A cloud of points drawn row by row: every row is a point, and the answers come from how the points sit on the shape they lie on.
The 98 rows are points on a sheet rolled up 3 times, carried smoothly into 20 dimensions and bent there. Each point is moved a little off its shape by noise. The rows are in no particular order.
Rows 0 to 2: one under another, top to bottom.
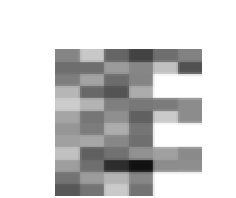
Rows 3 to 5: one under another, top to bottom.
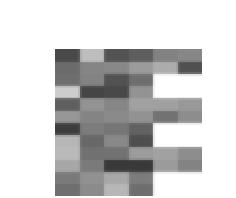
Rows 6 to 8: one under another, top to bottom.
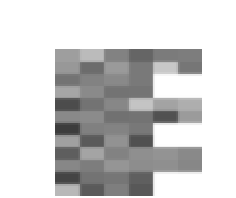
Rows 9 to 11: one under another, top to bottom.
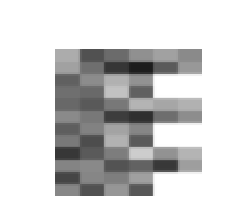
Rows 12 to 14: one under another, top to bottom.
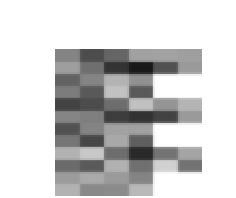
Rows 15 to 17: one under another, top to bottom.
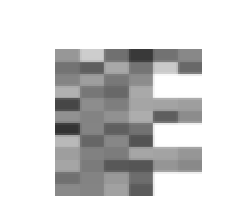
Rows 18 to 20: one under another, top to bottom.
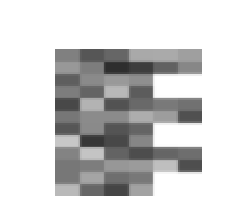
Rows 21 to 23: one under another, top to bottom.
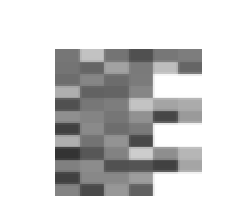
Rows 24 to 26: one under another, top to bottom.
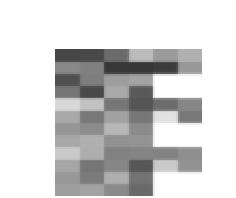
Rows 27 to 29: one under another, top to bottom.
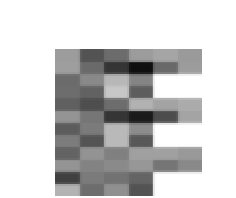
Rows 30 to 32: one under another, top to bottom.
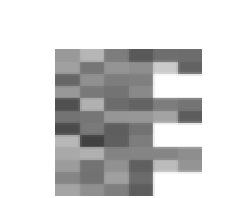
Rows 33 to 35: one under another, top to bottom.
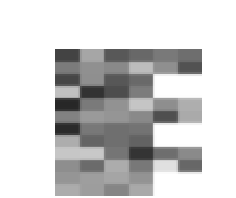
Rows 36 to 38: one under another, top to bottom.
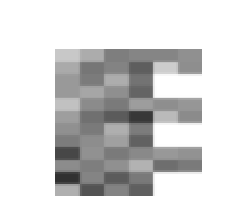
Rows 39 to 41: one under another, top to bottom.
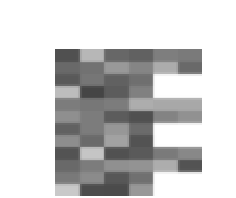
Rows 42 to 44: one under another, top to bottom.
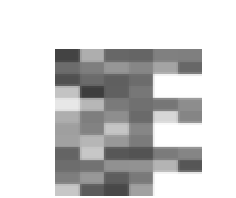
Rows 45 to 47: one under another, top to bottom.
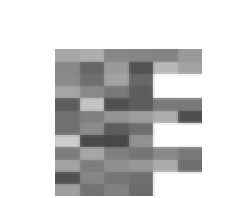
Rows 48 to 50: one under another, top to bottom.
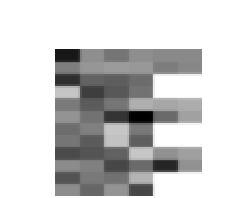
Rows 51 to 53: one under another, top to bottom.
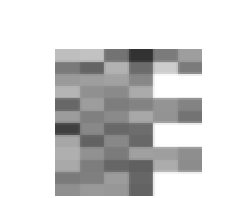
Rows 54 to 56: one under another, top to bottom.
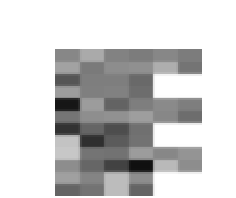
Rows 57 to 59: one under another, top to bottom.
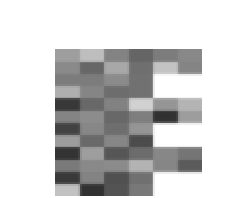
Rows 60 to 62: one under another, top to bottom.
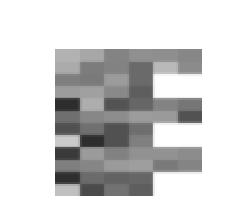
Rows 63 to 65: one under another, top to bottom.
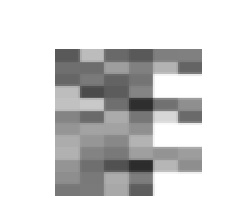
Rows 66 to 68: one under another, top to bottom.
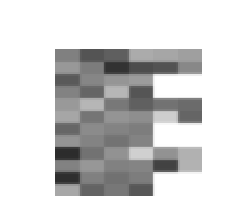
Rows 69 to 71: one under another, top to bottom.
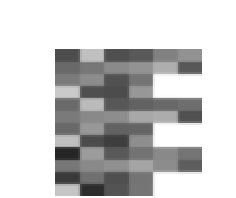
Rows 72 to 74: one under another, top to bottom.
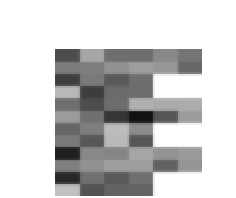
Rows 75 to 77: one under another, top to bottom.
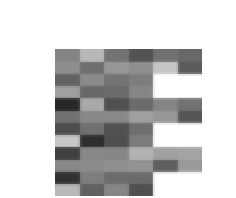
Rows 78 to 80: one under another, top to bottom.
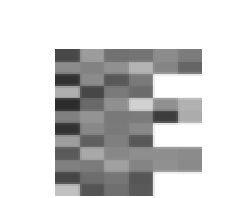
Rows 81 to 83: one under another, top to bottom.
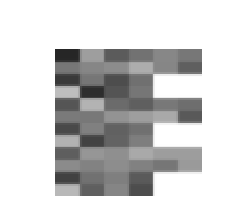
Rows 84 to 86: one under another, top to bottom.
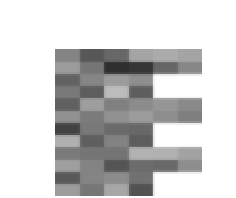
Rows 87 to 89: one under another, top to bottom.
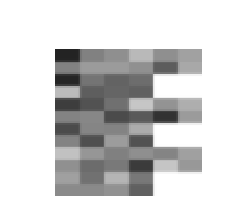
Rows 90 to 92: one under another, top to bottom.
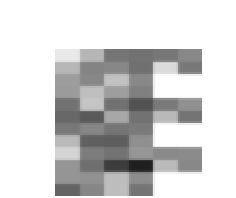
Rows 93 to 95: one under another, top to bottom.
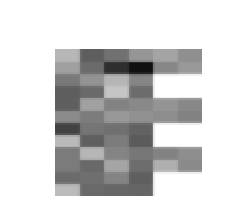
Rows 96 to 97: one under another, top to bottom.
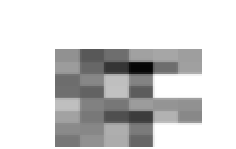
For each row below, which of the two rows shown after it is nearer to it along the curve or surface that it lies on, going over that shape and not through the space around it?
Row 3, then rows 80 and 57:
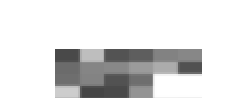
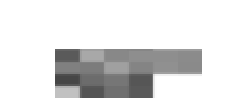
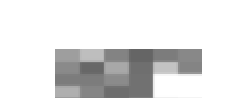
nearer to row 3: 57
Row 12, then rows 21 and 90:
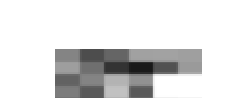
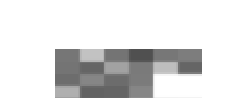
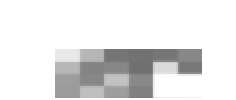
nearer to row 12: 90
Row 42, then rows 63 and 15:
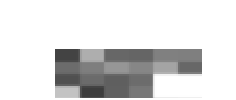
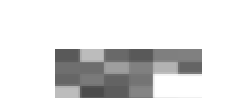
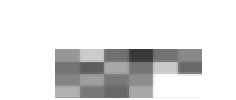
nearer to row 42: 63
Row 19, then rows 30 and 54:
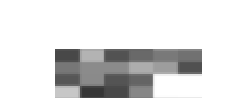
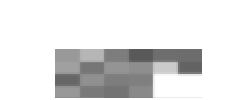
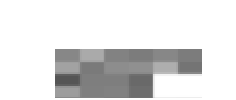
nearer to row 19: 30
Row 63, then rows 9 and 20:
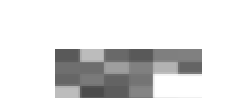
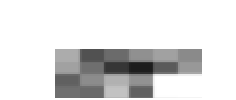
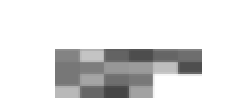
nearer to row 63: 20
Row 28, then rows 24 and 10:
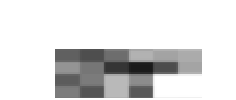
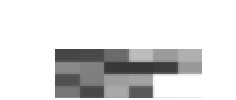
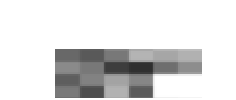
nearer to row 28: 24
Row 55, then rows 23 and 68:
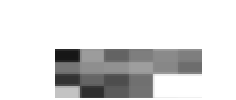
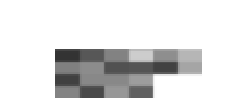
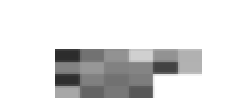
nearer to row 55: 68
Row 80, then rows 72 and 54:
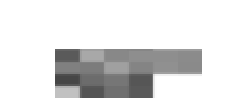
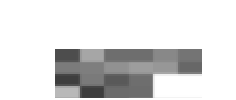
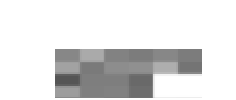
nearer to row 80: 54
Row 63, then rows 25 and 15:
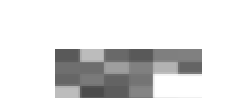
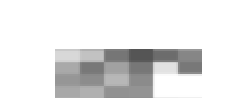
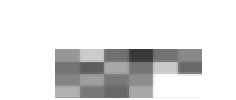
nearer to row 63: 15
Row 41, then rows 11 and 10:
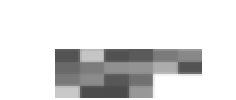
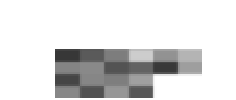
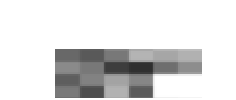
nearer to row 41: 11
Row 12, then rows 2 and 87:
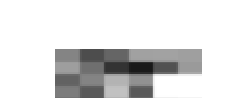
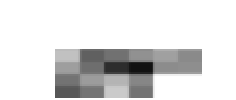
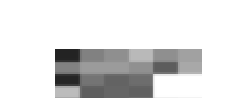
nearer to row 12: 2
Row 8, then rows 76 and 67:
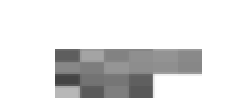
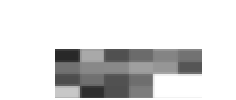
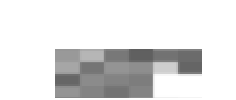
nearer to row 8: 67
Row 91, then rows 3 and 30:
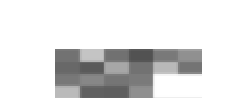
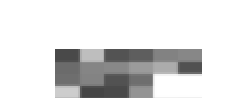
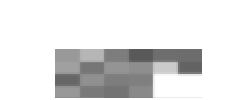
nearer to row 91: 30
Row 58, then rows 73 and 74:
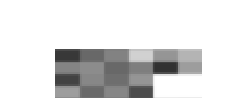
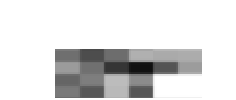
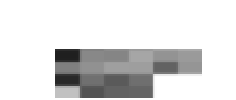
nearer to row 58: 74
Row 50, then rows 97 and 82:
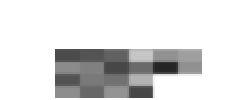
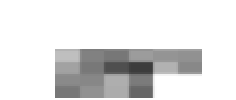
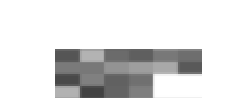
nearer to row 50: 97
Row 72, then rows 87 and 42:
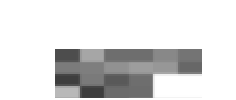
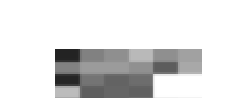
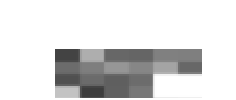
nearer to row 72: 42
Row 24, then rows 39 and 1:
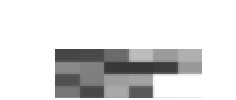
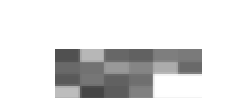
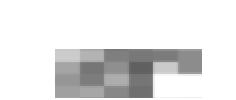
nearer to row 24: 1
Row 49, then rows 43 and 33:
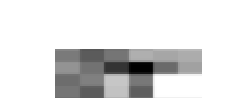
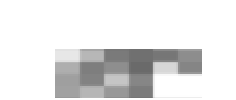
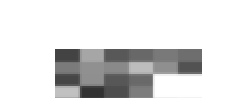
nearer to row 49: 43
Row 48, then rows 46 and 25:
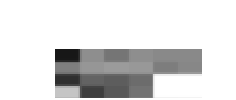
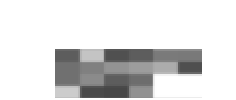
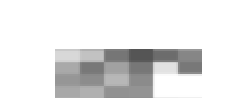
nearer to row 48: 46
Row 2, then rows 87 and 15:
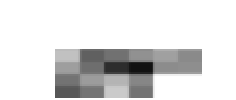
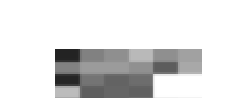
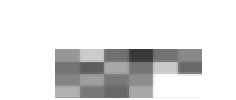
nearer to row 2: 87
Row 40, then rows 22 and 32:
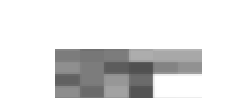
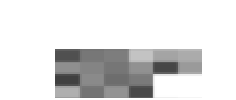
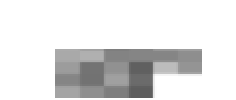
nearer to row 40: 32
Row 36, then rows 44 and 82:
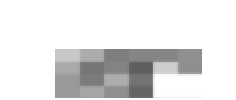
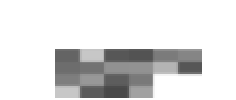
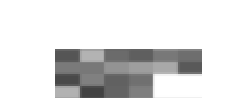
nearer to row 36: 44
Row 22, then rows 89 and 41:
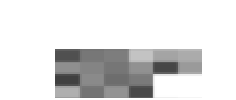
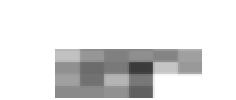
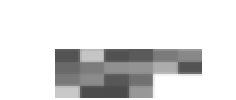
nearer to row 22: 89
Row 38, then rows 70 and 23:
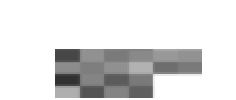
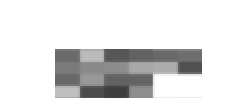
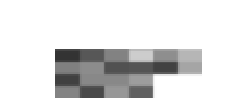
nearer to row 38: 70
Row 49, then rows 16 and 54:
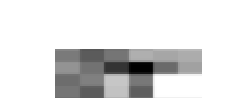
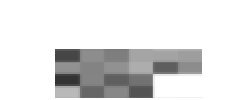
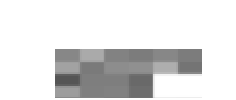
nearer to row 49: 16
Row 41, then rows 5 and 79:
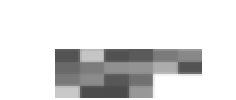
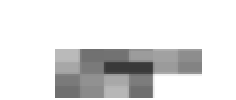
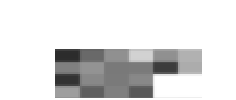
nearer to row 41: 79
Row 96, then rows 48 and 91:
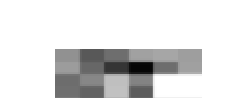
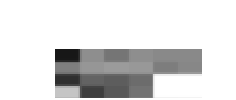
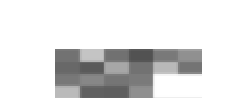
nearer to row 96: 48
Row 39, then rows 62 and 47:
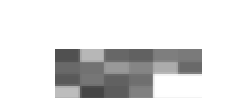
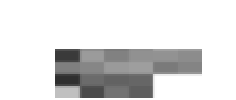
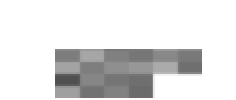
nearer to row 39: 62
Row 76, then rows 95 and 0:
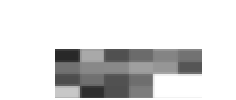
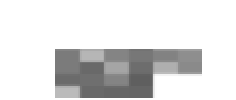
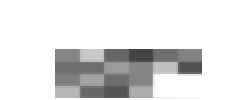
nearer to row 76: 0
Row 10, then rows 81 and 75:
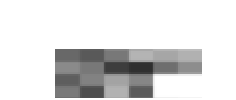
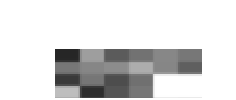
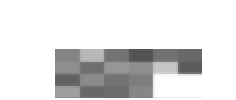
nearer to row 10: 75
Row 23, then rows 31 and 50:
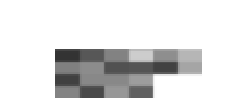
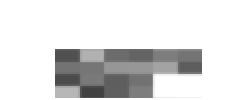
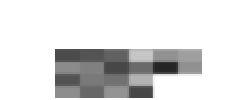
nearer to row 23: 50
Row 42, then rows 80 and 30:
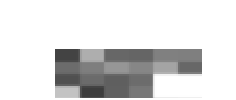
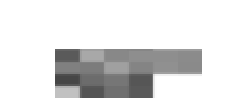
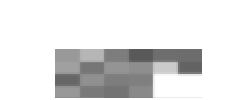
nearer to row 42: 30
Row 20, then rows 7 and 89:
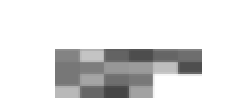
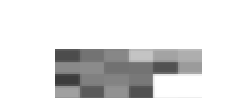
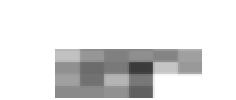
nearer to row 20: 89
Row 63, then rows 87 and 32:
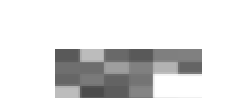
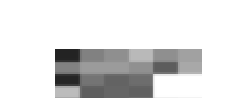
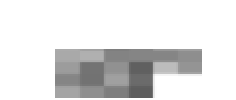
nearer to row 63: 32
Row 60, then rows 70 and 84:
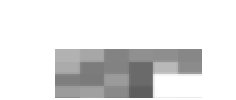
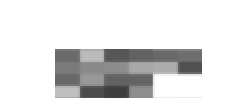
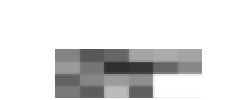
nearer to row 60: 84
